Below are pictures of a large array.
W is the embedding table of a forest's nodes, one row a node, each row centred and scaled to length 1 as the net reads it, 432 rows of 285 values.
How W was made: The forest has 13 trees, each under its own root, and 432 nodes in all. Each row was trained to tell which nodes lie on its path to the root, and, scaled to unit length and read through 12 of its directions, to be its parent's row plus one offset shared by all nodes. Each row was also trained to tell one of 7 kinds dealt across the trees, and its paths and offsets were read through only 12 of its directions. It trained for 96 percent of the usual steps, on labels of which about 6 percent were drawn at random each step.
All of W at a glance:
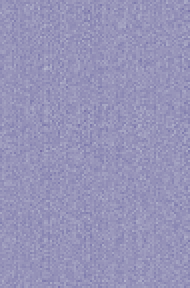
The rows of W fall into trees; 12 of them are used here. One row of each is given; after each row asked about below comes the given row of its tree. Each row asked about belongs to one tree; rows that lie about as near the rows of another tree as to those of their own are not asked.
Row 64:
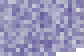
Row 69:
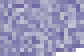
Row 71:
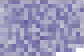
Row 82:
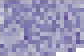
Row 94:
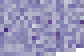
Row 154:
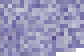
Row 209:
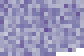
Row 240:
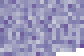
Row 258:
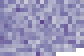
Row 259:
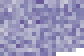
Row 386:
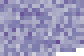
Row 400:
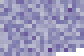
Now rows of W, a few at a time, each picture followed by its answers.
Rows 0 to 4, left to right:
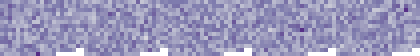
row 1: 64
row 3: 386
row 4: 64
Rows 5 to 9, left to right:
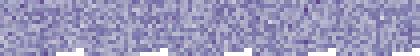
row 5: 71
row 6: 154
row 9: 258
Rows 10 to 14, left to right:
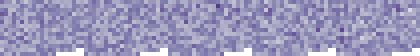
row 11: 82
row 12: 64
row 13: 64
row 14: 94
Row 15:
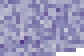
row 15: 259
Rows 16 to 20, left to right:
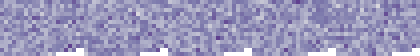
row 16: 94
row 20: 94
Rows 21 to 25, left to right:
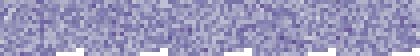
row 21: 64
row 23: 258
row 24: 386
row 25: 258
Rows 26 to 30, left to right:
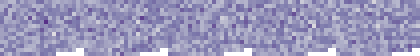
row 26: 64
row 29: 386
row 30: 69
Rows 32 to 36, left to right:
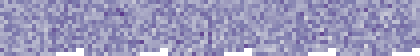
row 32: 154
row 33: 386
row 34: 258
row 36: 258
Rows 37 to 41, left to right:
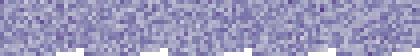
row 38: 64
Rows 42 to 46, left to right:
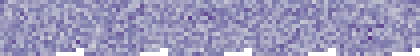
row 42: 94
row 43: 71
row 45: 82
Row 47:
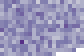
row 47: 386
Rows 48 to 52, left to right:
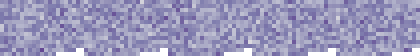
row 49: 82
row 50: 400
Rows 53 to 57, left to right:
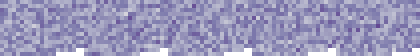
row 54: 259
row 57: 258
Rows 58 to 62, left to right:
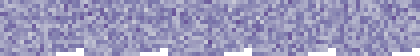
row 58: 154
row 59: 82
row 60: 64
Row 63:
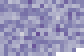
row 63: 386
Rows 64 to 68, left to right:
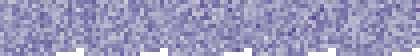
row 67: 64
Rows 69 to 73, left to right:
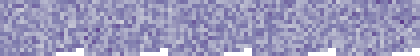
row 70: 258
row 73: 64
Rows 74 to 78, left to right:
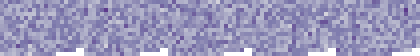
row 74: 154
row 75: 94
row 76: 386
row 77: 64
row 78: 64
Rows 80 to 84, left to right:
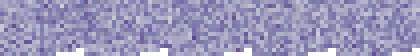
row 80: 154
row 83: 69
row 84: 154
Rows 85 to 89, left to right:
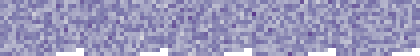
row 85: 64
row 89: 82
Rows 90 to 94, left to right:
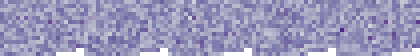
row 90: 154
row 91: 259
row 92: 94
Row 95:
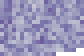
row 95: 240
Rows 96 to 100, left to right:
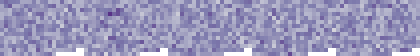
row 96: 386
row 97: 386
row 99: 94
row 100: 154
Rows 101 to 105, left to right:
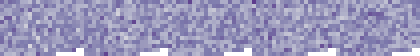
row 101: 258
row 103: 154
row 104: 94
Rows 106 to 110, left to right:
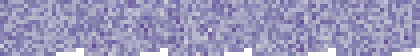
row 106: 209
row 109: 64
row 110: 82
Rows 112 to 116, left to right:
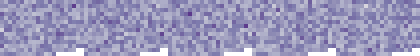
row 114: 386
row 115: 69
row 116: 94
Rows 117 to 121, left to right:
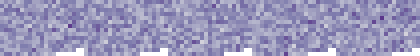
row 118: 258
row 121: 64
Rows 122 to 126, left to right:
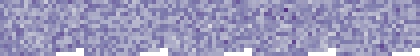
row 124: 82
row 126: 154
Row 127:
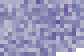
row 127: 259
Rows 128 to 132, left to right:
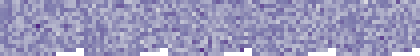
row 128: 240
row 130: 258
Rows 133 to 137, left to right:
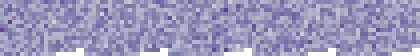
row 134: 94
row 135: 71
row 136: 386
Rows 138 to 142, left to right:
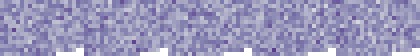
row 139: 64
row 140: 386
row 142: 258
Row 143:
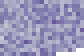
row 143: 259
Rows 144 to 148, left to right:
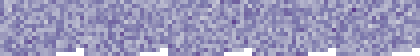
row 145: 71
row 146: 82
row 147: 386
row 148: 64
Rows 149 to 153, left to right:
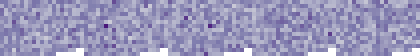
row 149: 94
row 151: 94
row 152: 71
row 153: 400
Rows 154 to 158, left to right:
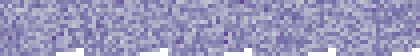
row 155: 94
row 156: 258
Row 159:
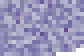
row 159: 64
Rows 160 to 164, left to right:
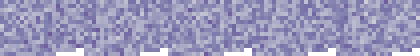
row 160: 154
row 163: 94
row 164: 240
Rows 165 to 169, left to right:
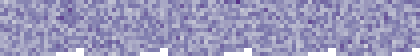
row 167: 94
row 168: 154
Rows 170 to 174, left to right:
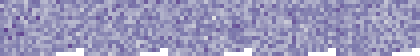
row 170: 94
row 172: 258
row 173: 258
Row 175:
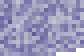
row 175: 209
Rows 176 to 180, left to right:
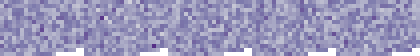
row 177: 94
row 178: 94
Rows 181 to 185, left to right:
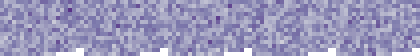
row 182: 258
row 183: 258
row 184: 209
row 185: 94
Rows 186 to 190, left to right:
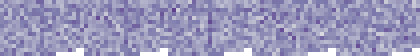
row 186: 82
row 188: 386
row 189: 82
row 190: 386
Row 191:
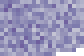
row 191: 386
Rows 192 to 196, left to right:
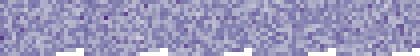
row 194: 154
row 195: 400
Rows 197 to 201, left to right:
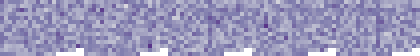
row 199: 64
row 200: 400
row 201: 386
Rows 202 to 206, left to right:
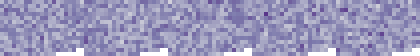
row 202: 209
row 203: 258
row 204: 64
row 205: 64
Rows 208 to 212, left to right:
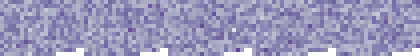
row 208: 154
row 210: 259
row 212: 154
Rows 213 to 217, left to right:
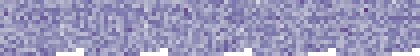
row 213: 71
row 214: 386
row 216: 94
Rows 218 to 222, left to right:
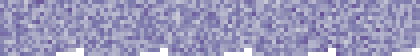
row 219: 154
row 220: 64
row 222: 82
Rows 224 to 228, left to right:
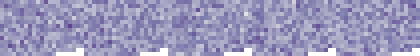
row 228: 69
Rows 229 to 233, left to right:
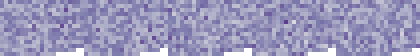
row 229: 154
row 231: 94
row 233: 69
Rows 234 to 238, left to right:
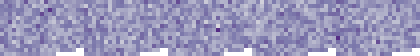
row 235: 94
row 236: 258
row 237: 259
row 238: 258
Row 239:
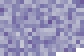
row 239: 400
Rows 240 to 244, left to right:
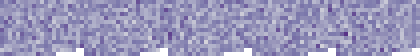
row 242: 94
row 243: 259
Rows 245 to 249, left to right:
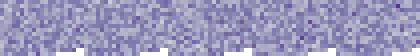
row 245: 94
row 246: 400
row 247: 154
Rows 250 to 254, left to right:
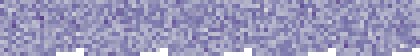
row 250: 94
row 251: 82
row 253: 94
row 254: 258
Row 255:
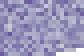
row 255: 209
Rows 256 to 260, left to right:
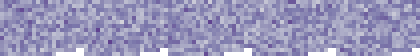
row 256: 386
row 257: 258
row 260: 259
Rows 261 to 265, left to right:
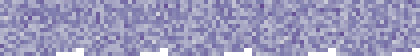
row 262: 400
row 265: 94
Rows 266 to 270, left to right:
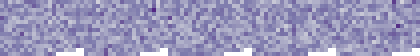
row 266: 209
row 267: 64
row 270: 154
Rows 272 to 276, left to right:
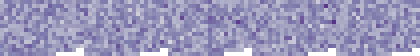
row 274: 64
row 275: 154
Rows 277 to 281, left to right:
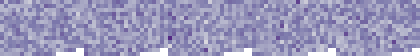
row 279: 258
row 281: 82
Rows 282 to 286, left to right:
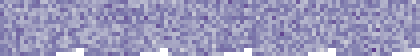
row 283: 71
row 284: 94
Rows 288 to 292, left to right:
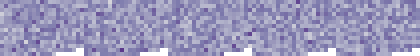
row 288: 71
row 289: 64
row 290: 82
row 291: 209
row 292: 69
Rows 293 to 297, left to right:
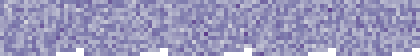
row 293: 94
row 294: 209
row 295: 71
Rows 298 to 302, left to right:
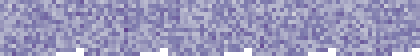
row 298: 259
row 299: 82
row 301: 154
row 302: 154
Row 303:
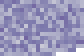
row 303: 386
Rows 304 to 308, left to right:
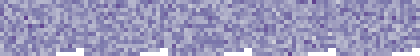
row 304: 258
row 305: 82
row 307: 258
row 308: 82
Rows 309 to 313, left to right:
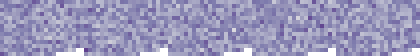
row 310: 64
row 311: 259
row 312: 386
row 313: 69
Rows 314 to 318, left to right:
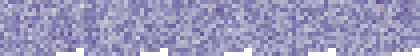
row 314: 154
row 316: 82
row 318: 64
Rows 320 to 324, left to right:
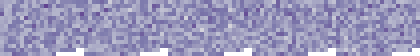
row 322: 82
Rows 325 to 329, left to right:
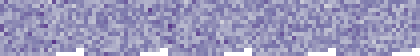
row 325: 386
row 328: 386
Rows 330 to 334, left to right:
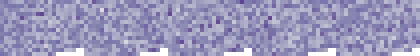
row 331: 154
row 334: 386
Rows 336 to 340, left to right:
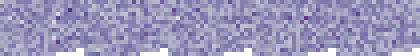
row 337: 154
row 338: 400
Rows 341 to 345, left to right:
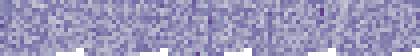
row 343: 386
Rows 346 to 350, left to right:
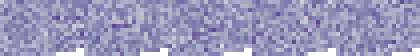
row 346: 400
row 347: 258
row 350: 386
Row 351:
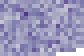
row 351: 386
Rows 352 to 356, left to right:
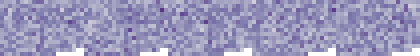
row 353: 259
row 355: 82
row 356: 64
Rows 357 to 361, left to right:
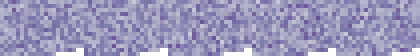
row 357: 259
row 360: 154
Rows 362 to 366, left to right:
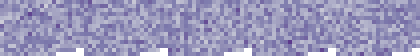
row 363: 209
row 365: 259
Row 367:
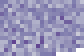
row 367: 258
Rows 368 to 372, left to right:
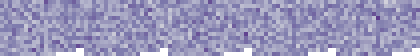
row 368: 258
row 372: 386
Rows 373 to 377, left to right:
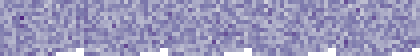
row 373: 82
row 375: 154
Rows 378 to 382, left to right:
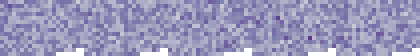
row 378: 209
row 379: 400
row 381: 240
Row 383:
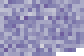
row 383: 154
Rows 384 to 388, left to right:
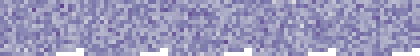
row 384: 64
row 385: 82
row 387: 258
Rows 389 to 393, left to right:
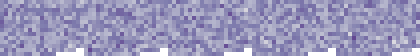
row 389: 386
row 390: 82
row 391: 154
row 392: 82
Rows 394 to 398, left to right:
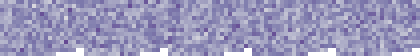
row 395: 258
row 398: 82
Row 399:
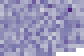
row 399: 64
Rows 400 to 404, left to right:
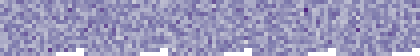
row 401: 386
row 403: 82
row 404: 94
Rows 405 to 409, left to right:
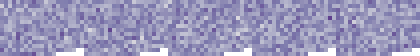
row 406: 259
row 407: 82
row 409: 94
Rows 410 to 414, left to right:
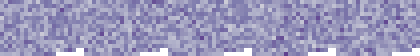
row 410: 154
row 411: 154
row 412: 82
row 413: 259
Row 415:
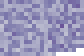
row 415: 154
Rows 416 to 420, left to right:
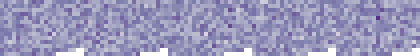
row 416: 64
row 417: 94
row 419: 64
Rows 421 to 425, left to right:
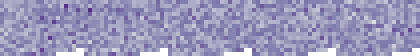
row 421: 259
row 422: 386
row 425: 258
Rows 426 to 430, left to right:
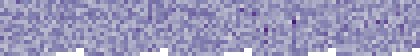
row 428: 386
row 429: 258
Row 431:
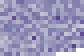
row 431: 400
